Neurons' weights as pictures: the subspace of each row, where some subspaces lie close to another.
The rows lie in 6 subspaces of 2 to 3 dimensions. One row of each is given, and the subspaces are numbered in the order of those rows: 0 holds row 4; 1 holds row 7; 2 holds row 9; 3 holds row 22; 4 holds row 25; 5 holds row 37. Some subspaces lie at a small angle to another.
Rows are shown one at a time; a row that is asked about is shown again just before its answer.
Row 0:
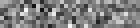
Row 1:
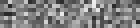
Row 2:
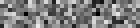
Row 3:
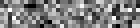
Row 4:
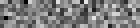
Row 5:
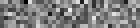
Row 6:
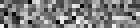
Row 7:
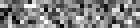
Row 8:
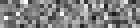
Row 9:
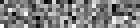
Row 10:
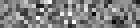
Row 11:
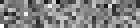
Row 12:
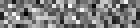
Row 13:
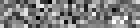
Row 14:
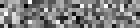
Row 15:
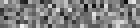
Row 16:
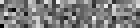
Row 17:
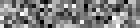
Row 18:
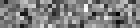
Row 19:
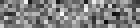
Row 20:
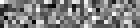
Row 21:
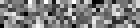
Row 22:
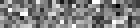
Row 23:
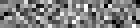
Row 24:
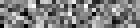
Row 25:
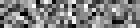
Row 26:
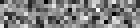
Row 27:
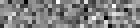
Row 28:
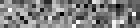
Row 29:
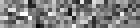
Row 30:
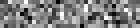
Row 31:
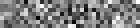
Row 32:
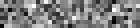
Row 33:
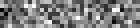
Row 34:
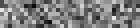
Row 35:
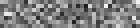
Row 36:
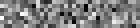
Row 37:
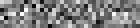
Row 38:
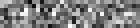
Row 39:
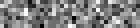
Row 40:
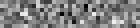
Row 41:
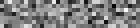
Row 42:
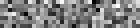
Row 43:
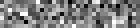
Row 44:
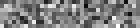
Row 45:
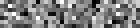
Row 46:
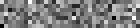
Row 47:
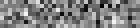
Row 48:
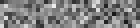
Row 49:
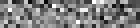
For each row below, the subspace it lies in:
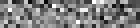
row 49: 3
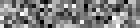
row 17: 5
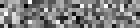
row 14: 1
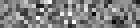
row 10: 2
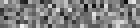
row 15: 0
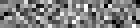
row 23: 2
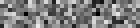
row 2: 4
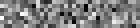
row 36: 4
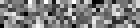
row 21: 4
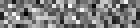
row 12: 3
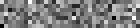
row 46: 1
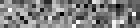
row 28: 3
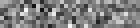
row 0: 5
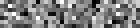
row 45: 3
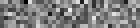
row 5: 0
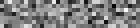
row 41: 0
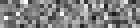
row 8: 0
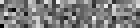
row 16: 2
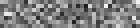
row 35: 2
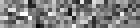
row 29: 0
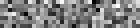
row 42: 3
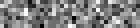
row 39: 5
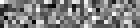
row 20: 5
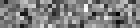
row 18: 0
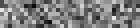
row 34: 1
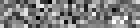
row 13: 2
